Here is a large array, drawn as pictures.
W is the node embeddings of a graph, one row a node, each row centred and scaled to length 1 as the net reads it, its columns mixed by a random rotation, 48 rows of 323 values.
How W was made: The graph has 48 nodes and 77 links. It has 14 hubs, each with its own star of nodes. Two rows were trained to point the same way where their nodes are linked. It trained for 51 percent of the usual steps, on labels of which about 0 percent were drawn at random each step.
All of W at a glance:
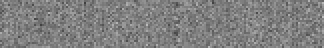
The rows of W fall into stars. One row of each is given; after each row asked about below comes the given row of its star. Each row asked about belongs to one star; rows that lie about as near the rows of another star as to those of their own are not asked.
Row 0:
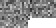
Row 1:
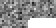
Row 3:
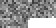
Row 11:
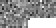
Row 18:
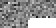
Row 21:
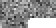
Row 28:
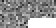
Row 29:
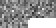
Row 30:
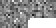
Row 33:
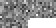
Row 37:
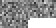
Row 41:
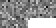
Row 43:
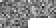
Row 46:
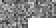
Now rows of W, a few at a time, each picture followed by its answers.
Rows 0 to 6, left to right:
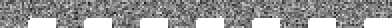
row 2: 1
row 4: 43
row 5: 46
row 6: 28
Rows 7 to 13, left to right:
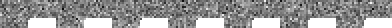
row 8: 41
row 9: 0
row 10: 18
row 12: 29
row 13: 0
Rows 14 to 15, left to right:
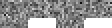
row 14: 37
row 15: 1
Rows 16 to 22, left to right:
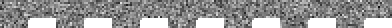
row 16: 46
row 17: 1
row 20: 3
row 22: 33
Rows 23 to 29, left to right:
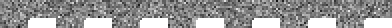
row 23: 30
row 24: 18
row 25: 18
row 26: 41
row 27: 43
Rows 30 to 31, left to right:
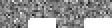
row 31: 3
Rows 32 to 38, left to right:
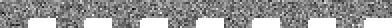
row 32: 21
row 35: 21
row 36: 41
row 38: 11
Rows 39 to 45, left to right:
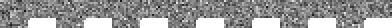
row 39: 21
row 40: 11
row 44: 29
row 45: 11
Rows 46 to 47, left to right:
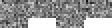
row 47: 28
